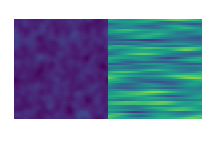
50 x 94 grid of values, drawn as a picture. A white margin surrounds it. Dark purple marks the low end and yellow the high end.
The table splits into one row of 2 panels. Panel 1,1: very low, blotchy, faint in contrast. Panel 1,2: middling, streaked across, strong in contrast.
